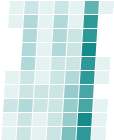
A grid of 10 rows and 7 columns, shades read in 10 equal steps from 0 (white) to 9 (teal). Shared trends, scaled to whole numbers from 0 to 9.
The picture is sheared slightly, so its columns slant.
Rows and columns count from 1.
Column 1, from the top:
1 1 0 0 0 1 1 2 1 1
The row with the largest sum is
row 8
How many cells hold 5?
1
